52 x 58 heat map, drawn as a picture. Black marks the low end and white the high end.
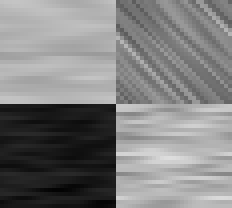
It is made of 2 by 2 panels. Panel 1,1: high, streaked across, faint in contrast. Panel 1,2: middling, slanting down to the right. Panel 2,1: very low, streaked across, faint in contrast. Panel 2,2: high, streaked across.
